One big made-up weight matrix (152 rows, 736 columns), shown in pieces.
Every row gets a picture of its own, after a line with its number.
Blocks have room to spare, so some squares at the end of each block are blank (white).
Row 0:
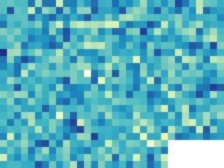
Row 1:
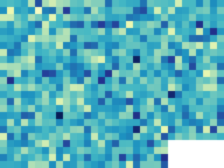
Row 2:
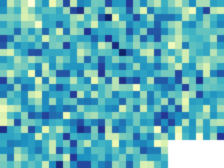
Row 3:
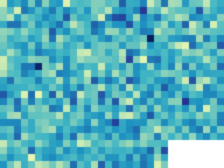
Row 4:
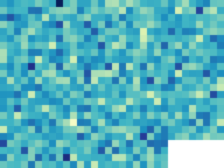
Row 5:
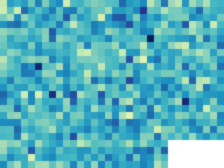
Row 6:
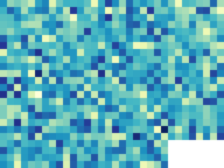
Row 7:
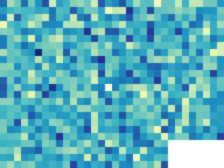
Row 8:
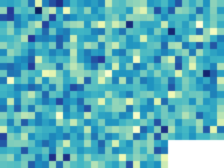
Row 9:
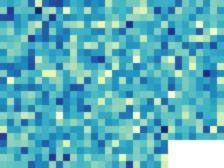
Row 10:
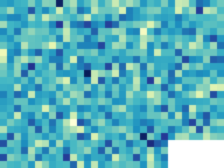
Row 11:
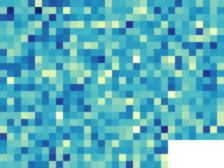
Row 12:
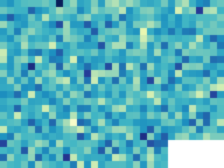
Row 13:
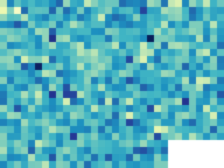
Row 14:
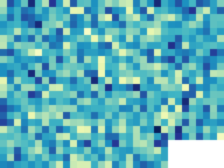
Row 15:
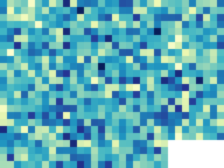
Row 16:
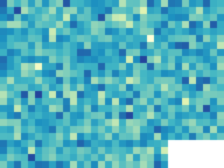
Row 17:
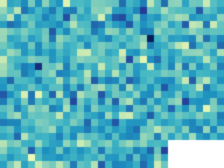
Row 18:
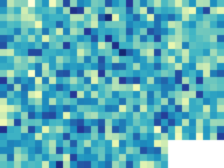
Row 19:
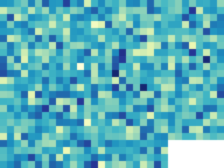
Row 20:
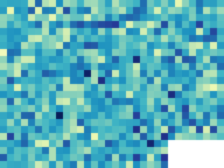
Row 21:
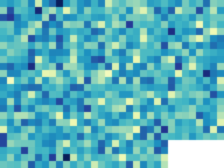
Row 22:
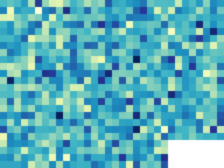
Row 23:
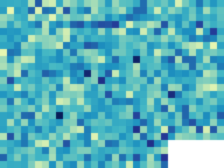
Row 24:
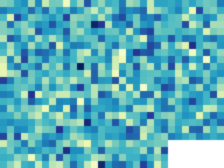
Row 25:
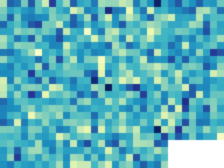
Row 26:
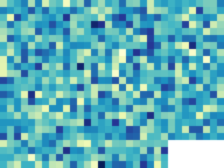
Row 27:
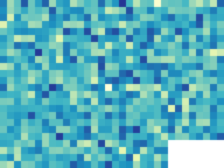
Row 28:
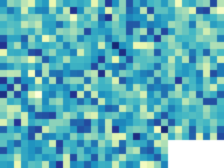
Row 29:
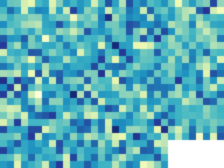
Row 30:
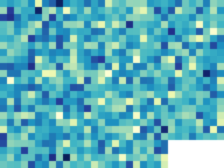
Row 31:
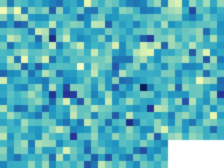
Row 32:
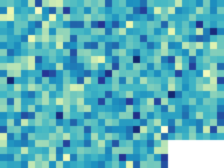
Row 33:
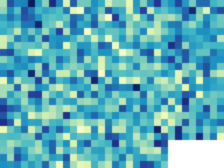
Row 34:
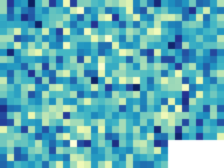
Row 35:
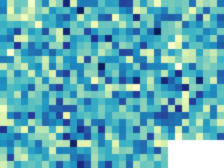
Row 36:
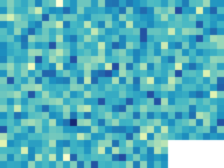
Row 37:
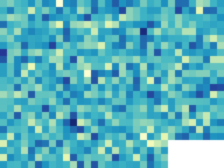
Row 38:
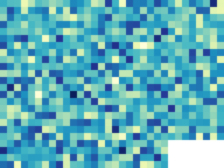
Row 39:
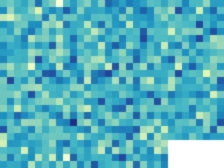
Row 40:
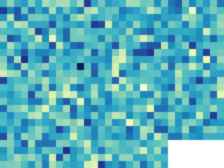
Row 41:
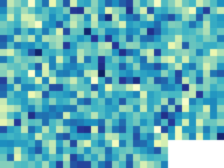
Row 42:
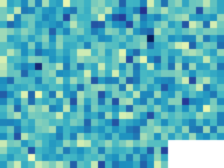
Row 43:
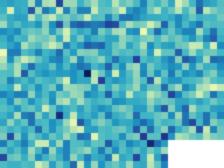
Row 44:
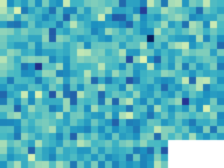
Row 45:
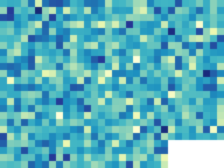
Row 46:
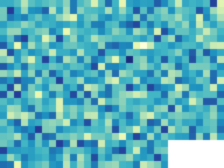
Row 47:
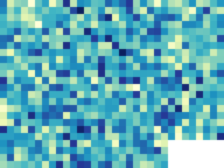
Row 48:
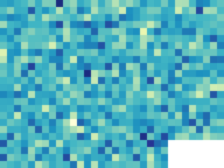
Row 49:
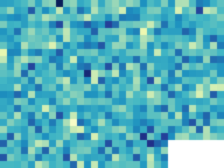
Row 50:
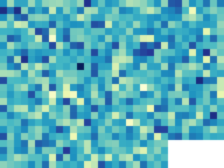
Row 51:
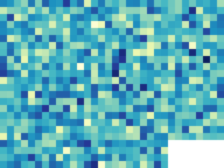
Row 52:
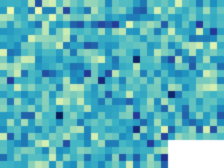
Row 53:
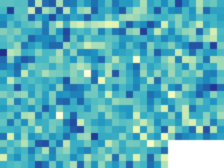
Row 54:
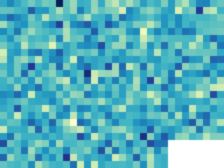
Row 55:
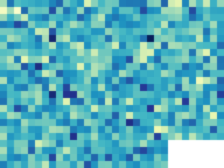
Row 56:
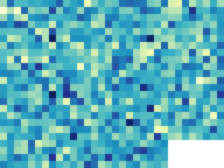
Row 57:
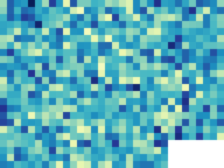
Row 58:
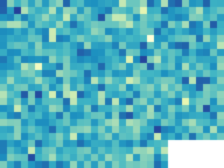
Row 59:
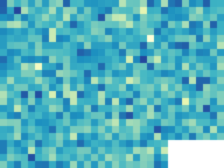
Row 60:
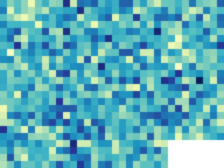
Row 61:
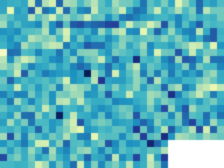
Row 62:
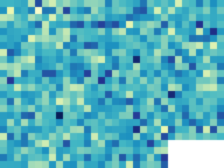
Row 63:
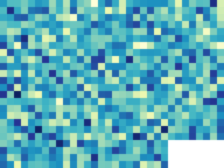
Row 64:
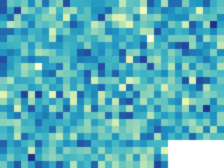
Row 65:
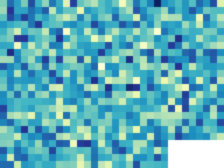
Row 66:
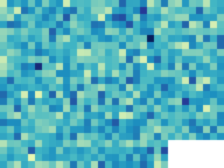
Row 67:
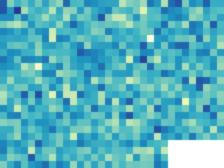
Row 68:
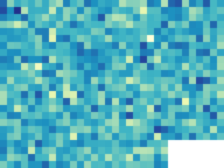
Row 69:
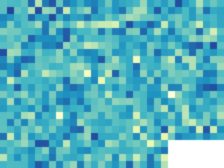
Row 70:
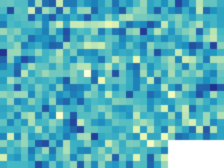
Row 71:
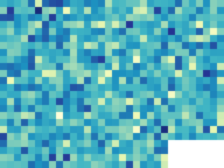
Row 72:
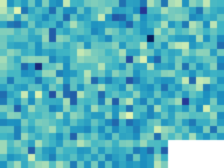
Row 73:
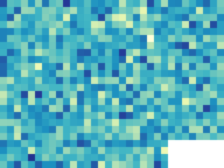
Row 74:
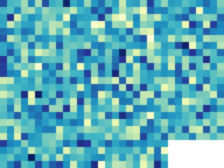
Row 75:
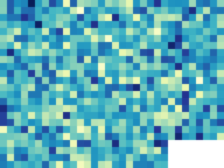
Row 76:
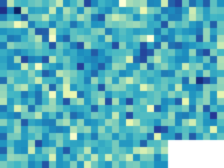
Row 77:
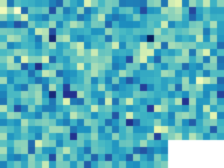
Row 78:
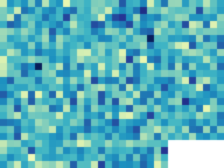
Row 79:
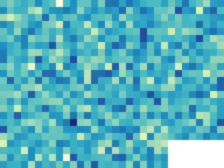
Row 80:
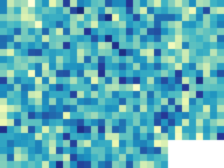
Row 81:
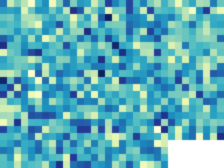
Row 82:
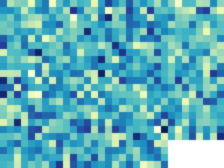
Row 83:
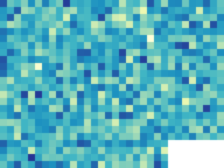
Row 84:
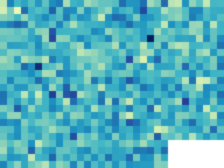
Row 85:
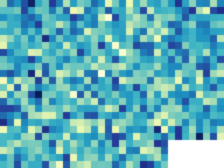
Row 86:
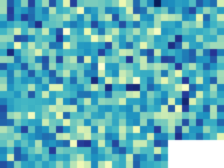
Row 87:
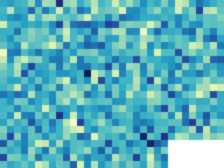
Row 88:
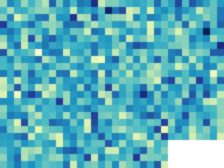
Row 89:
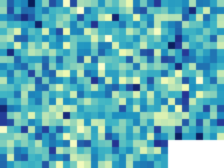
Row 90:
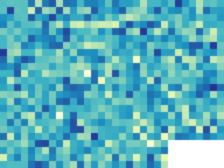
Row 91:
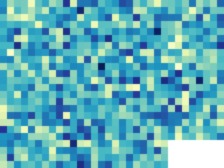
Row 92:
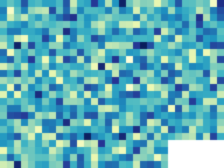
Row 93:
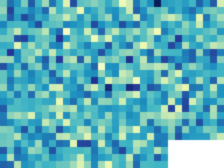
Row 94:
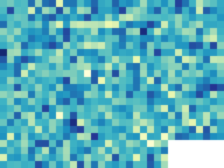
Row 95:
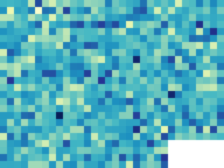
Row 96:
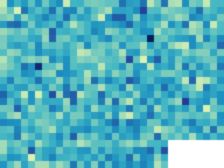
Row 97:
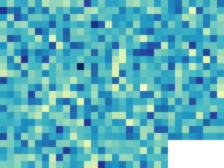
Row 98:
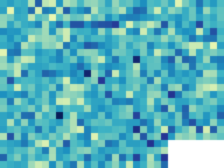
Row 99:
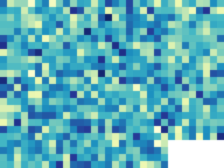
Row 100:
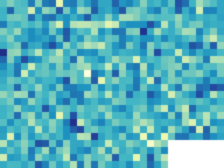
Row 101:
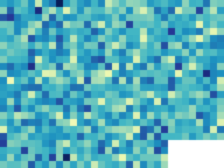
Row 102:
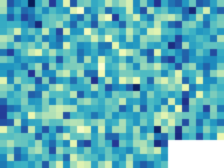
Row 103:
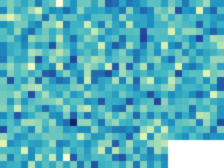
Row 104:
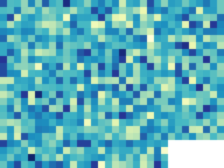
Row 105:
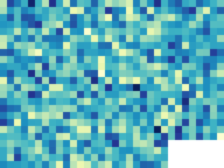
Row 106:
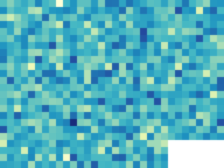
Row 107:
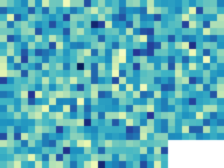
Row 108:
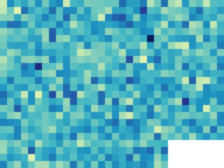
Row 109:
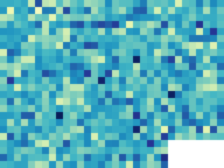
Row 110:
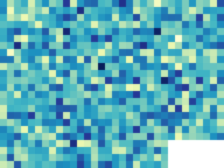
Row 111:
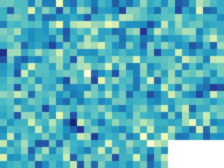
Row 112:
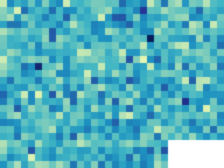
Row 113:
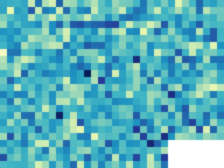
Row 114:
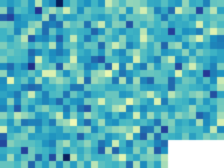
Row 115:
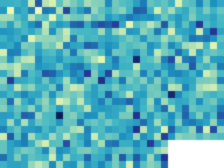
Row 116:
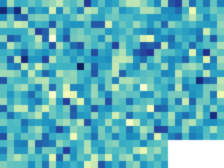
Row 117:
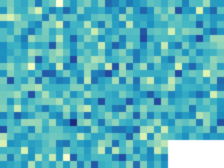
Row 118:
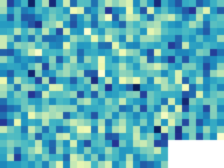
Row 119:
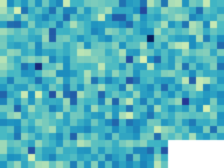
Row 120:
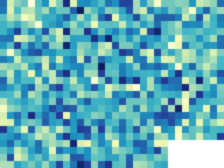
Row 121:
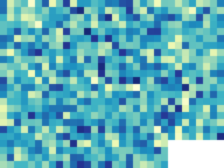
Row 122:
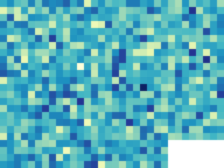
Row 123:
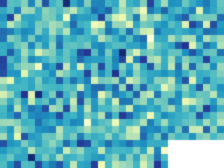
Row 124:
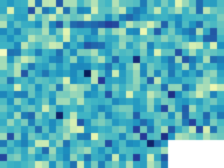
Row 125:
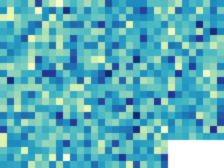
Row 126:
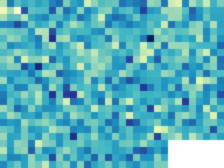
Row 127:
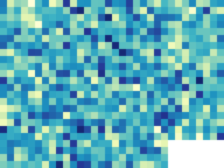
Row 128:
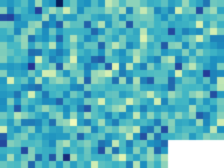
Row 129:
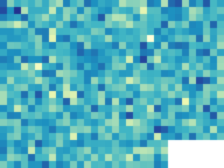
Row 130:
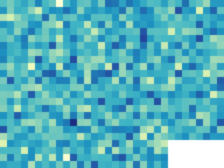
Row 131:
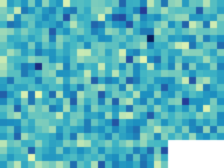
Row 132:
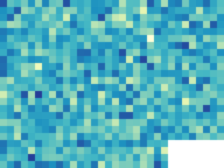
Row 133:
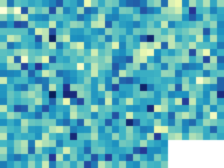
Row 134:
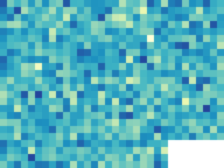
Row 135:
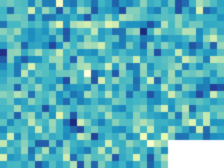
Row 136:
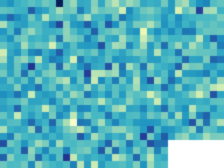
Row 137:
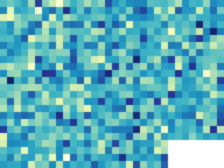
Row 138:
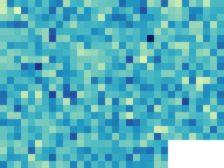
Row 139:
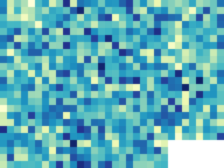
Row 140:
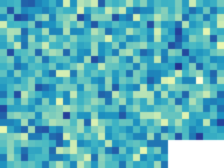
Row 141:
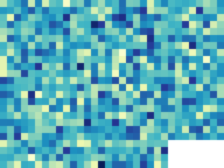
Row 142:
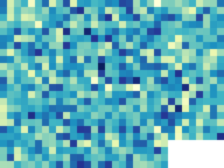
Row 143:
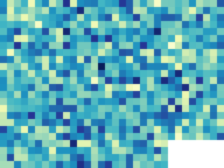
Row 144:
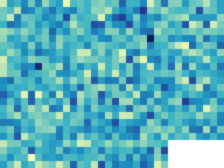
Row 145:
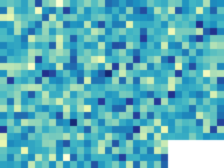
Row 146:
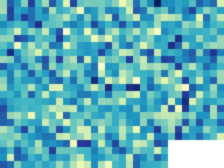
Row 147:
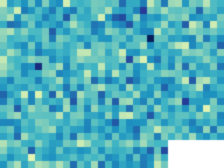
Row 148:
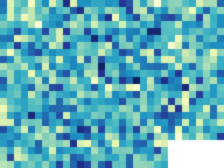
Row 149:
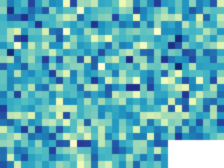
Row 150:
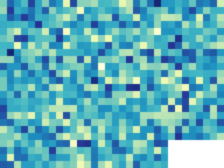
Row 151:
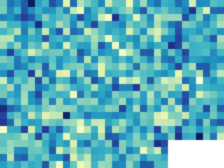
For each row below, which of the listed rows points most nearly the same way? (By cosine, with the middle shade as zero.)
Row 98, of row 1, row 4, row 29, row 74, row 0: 1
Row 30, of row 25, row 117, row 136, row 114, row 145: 114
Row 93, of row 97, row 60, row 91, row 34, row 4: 34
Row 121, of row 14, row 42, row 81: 81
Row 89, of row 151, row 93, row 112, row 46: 151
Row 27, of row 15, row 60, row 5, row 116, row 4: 15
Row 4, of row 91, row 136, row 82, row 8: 136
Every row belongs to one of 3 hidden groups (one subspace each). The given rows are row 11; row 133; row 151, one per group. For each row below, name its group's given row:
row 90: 11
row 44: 133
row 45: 11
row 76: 133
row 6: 151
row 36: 11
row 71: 11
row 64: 133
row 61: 11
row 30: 11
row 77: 133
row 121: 151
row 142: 151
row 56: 133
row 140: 151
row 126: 133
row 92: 151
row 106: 11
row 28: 151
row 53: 11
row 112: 133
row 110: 151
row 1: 11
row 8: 11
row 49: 11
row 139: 151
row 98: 11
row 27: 151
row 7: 151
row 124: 11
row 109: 11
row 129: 133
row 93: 151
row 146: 151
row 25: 151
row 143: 151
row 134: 133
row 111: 11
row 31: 133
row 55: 133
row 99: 151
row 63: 151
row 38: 151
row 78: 133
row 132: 133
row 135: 11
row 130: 11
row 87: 11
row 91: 151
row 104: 133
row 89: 151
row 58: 133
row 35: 151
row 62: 11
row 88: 151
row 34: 151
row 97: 133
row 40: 133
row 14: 151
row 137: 11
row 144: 133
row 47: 151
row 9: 11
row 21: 11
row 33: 151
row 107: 133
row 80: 151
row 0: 11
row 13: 133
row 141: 133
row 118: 151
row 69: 11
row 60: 151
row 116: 133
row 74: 133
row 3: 133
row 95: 11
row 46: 151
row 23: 11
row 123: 133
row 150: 151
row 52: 11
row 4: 11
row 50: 133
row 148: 151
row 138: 133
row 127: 151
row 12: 11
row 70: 11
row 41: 151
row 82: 151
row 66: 133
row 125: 11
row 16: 133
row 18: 151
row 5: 133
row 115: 11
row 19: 133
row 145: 11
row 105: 151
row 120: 151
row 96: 133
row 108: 133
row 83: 133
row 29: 151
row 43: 11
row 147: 133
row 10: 11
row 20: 11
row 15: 151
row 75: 151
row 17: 133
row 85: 151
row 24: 133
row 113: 11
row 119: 133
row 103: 11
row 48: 11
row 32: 11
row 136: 11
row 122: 133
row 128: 11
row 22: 11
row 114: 11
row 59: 133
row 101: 11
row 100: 11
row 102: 151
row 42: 133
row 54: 11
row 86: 151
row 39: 11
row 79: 11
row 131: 133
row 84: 133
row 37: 11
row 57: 151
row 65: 151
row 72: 133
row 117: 11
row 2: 151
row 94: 11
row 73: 133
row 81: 151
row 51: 133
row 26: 133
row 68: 133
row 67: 133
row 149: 151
